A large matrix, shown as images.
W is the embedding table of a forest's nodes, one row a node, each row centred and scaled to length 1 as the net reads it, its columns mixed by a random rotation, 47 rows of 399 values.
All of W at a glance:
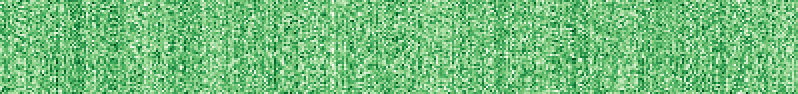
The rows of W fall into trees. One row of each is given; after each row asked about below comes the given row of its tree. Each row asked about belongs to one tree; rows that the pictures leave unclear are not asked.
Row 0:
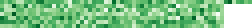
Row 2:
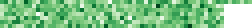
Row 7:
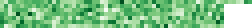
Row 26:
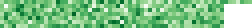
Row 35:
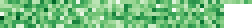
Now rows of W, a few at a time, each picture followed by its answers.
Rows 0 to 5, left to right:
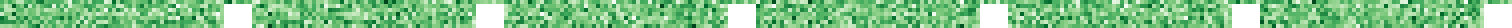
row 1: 7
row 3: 35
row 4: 0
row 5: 35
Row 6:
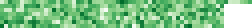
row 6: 7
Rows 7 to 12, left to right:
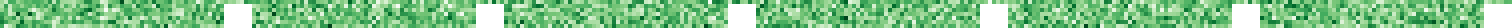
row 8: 26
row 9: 35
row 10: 7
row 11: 26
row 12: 35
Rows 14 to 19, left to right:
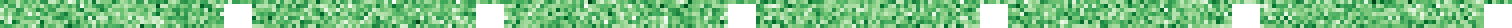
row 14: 2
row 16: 2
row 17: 35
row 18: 7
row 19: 0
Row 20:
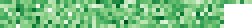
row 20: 26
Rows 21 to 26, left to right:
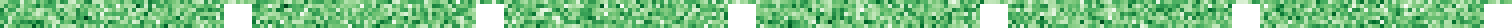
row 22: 35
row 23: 7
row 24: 7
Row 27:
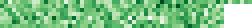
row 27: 2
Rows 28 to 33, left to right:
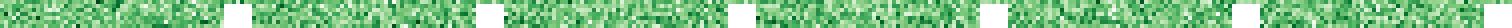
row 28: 26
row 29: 35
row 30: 35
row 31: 35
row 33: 7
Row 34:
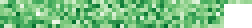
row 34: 7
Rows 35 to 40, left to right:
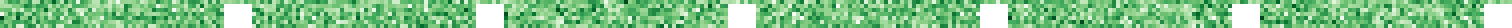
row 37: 7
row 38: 2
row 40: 35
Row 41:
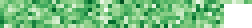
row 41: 7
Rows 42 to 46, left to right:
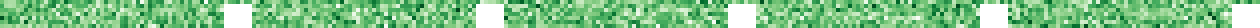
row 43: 7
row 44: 35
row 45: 2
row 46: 0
